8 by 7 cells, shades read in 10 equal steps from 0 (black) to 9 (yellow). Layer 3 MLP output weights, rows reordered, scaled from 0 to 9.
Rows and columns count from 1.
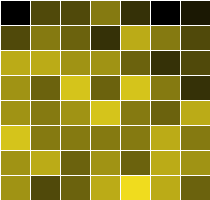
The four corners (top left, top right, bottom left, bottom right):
0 1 6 4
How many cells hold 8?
4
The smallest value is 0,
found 2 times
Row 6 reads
8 5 5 5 5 7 5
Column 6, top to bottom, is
0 5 2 5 4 7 7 7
